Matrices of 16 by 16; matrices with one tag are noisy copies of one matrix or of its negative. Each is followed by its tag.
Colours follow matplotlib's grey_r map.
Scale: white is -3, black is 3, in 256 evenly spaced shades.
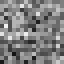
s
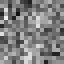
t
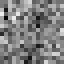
t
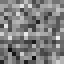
s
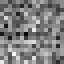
s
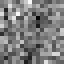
t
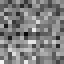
s
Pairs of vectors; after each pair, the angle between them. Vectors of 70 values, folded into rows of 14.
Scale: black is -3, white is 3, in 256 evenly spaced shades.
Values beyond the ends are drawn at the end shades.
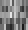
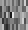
orthogonal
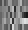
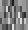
partly aligned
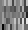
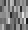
partly opposed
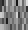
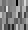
partly aligned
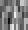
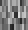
partly opposed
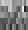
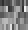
nearly opposite
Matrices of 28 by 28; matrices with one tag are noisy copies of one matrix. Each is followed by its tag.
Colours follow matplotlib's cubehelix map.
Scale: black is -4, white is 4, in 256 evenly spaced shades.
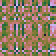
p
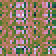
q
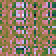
q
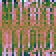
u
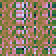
q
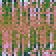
u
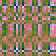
p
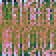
u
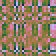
p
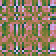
p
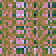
q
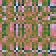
p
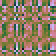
p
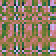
p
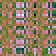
q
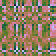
p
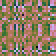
p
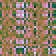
q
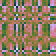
p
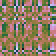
p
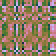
p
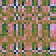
p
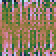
u
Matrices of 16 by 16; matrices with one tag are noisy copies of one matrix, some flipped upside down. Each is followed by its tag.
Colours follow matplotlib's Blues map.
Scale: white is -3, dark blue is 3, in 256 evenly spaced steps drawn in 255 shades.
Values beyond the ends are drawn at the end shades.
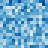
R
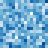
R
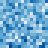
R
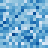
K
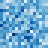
K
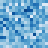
K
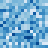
K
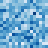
K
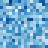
R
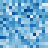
K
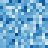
R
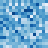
K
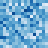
K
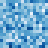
R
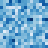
R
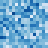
K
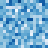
R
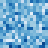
R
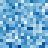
R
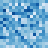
K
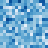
R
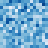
R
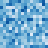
R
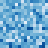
R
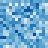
K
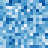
R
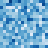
R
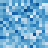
K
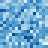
K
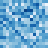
K
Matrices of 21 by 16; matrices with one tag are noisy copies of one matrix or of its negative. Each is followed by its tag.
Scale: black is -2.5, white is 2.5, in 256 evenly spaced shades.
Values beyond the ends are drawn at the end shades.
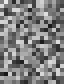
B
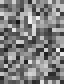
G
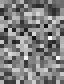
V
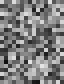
G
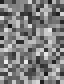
G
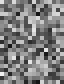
G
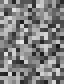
B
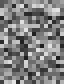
V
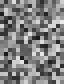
B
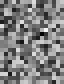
B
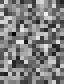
B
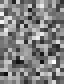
B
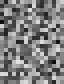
B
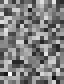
B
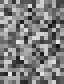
B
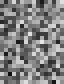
B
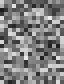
V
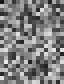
G
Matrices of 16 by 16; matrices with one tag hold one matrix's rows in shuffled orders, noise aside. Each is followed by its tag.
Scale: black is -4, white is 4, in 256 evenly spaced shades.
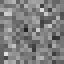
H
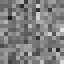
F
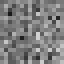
F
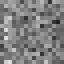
H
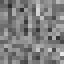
F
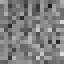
F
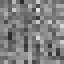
F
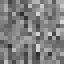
F
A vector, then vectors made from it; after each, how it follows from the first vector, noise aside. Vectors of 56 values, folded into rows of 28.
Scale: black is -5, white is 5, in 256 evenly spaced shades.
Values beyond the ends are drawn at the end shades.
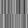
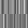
sign-scrambled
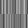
negated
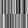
scaled up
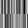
scaled up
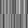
negated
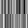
scaled up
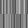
negated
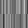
negated
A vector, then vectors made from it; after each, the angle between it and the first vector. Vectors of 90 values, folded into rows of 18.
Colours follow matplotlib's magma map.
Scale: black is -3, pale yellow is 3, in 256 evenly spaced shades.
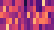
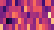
partly opposed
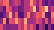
orthogonal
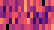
nearly opposite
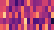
orthogonal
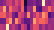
nearly parallel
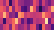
partly aligned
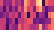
nearly opposite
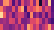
orthogonal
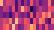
orthogonal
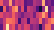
partly aligned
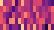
orthogonal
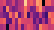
nearly opposite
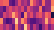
orthogonal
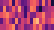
partly aligned
